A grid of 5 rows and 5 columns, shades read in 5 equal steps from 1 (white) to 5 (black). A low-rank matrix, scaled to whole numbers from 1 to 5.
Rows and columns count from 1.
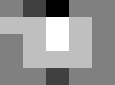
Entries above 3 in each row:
2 0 0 0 1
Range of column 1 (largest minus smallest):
1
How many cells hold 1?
2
